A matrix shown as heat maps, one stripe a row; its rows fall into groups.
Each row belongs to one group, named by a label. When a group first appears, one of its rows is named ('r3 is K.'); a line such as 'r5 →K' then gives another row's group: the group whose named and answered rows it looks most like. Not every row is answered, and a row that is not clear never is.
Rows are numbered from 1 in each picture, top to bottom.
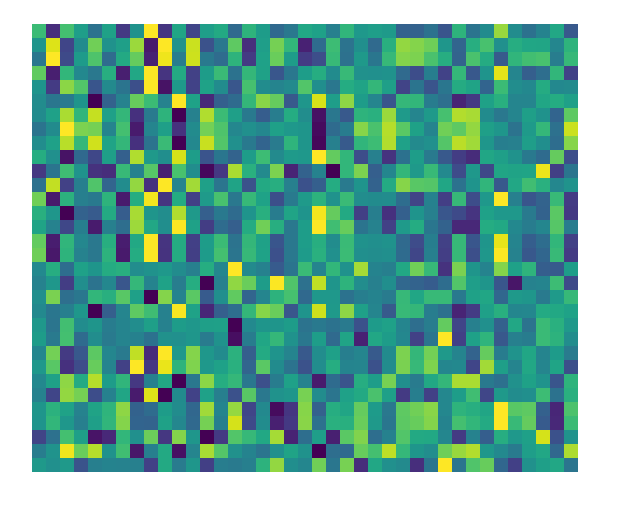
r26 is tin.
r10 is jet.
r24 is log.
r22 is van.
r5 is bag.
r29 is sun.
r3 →log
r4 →bag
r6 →jet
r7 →tin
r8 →tin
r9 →tin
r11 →jet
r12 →log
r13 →bag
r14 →jet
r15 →jet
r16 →bag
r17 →bag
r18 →sun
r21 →jet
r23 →van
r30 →jet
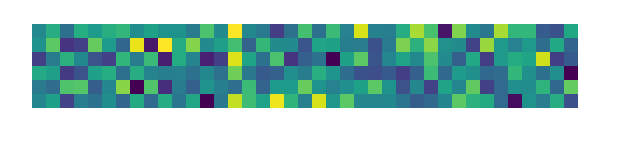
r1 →sun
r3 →jet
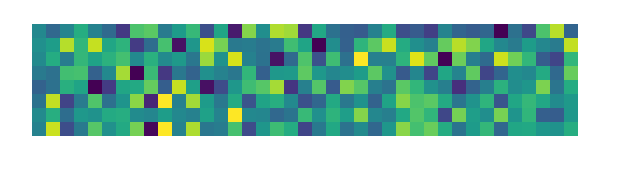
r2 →tin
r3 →sun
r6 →log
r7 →sun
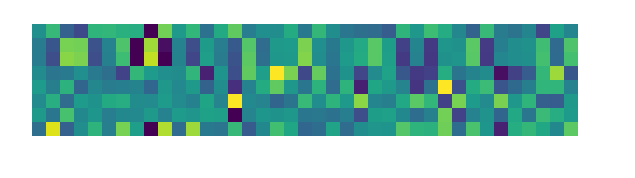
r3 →bag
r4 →van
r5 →van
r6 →sun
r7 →van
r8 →log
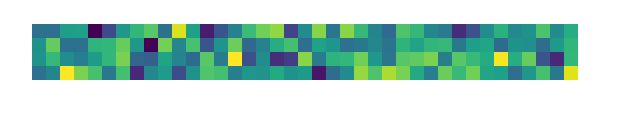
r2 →log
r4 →tin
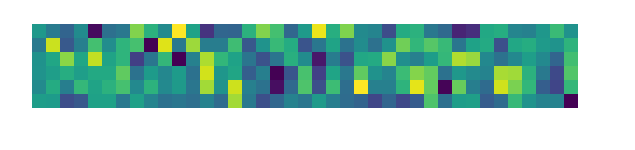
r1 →jet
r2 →log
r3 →tin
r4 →sun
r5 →sun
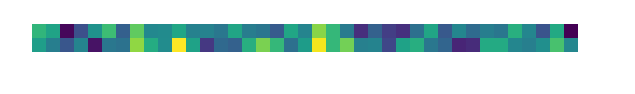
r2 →jet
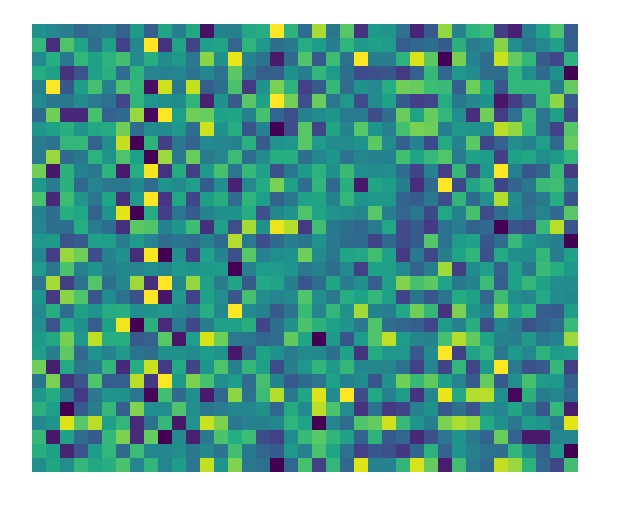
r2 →bag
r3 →sun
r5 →log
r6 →van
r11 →bag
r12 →van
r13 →bag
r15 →van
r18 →van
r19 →log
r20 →bag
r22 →bag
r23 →tin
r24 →van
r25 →bag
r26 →log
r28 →jet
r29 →tin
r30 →bag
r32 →sun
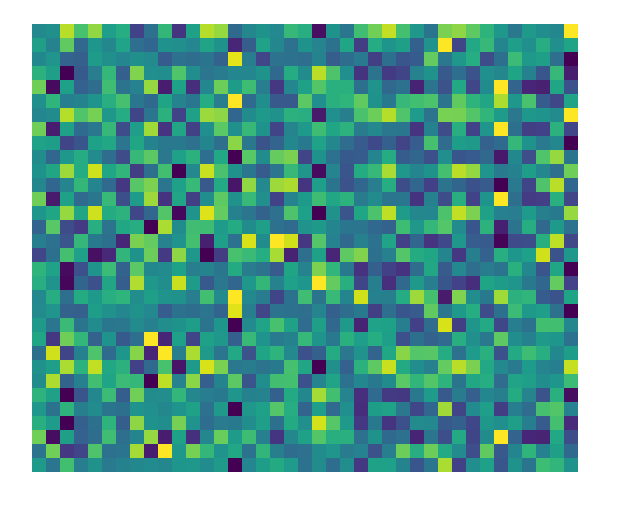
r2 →van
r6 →sun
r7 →tin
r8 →bag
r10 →van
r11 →tin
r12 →van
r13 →bag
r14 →tin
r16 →van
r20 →sun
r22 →van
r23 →bag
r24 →log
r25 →tin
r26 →log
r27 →jet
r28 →van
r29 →jet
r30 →bag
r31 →log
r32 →van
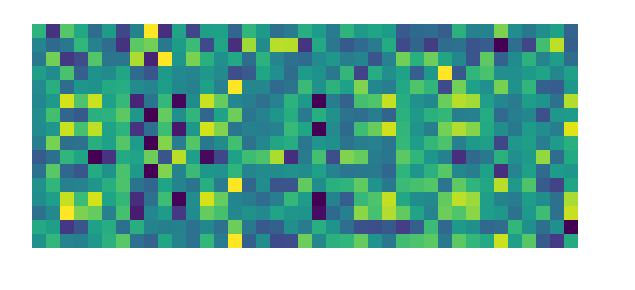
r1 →bag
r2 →van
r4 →van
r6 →tin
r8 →tin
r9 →log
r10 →jet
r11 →log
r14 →tin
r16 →sun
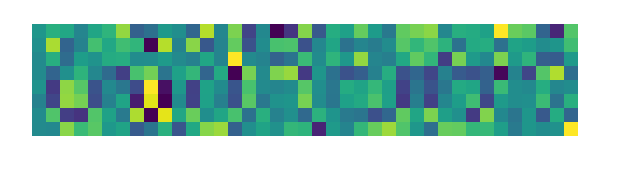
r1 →sun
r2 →log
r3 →sun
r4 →van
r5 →bag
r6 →bag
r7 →log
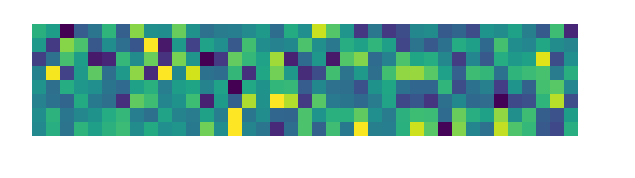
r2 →bag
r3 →jet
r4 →log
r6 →van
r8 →sun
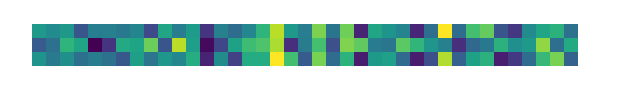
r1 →van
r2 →jet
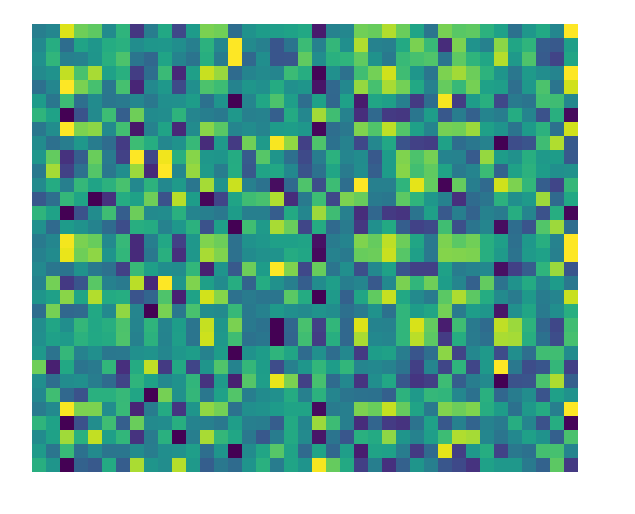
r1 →tin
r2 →sun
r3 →sun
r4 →tin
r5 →tin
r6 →van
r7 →jet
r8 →tin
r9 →van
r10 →log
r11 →log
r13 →jet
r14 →jet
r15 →van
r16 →tin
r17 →tin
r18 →van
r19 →log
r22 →sun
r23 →sun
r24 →van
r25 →bag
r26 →van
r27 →log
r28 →tin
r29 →jet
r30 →tin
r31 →van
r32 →jet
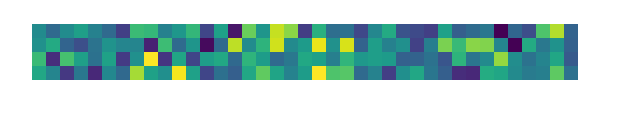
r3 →bag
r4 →jet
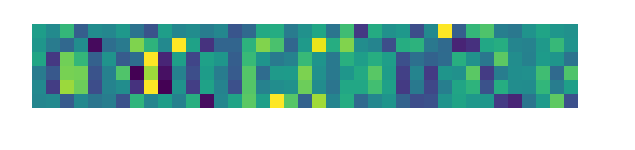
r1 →van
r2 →jet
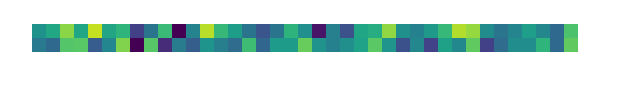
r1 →tin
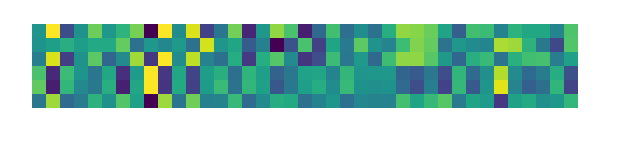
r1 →log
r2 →sun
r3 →log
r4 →bag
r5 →bag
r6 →log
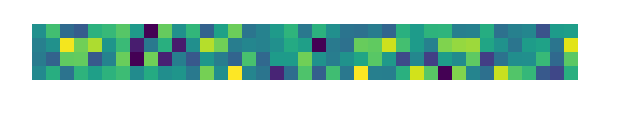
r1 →log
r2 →tin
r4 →sun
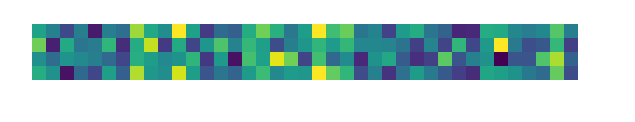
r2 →bag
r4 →jet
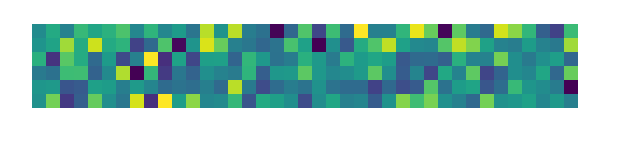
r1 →sun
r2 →tin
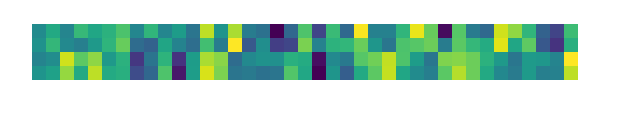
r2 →sun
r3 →tin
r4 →tin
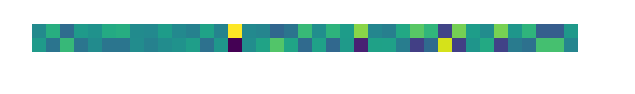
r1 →sun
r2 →van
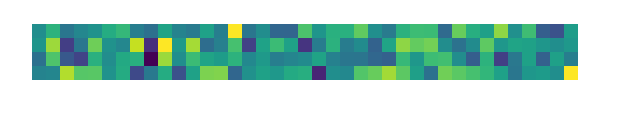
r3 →log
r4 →tin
